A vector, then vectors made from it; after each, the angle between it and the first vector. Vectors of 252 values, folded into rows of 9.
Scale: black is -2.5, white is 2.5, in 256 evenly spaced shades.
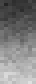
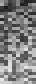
partly aligned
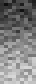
nearly parallel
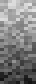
nearly opposite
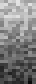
nearly opposite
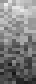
nearly opposite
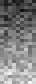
nearly parallel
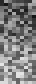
partly aligned
